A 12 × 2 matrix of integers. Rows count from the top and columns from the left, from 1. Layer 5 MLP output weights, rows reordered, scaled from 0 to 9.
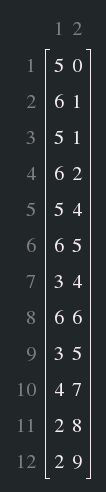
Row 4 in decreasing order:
6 2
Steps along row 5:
down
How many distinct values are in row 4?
2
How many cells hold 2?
3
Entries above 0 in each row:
1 2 2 2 2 2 2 2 2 2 2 2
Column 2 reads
0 1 1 2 4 5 4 6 5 7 8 9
